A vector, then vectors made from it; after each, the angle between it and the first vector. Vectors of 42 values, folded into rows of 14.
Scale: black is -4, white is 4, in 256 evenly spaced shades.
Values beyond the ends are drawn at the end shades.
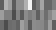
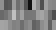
nearly opposite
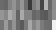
partly opposed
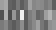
orthogonal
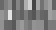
partly aligned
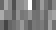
nearly parallel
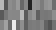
partly opposed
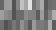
nearly parallel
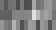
partly opposed
